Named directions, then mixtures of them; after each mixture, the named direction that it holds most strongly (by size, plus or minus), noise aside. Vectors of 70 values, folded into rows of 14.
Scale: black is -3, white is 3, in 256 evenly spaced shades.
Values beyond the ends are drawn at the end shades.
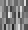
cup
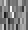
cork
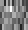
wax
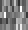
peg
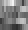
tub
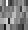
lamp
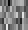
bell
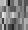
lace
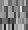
cup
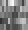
tub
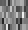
bell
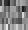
bell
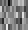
bell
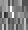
cork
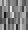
cork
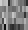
lace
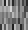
wax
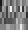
peg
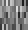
cup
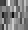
lace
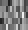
bell
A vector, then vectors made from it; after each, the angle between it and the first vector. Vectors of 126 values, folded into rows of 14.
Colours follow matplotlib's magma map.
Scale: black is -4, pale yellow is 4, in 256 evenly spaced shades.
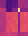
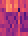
nearly opposite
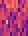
partly opposed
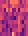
partly opposed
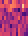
partly opposed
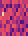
orthogonal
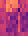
nearly opposite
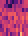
partly aligned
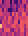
partly aligned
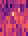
partly aligned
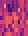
partly aligned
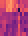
nearly opposite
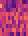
partly aligned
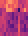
nearly opposite
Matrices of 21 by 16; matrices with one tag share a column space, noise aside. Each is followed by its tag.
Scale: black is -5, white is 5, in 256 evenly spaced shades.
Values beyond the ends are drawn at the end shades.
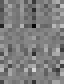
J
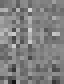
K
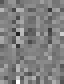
K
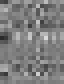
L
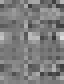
L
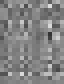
L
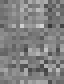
J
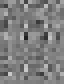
L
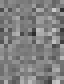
K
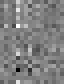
J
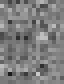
L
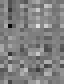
J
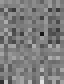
K
